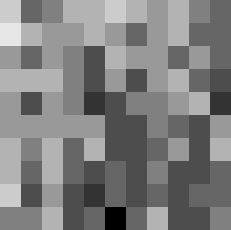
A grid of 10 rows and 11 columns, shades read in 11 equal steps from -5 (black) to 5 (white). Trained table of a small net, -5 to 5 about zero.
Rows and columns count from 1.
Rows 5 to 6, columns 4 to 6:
0 -3 -2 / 1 1 -2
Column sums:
19 -2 13 -2 -6 -6 -9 4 0 -8 -7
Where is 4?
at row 2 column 1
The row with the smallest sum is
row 9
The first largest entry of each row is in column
1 1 6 1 10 1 1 1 1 3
